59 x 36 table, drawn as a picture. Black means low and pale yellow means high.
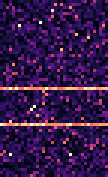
On average the colour sits 20% of the way up the scale. The values are skewed, with a long tail toward high values. Rows 30 and 42 differ from the rows beside them.
